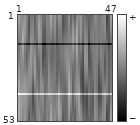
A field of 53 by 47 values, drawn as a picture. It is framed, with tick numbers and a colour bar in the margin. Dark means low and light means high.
Histogram: heavy tails on both sides. Calmest part: centre. Odd lines: rows 15 and 40.
